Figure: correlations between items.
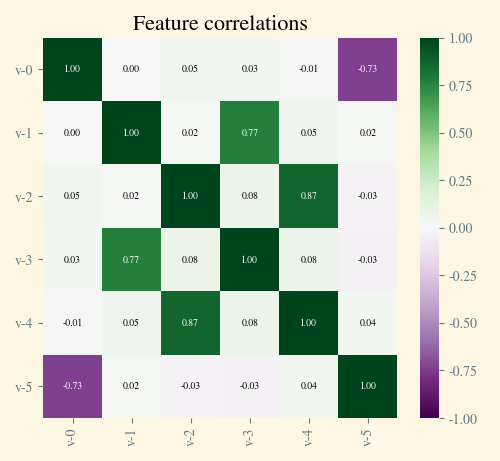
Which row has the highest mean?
v-4
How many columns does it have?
6
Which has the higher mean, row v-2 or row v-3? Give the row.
v-2
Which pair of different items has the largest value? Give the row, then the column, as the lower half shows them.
v-4, v-2
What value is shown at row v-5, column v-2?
-0.03
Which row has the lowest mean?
v-5
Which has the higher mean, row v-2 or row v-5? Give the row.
v-2
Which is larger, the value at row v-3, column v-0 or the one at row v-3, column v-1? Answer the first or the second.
the second
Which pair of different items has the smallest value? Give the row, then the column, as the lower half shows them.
v-5, v-0
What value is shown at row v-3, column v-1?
0.77
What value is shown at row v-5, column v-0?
-0.73
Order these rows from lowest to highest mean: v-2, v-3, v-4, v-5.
v-5, v-3, v-2, v-4
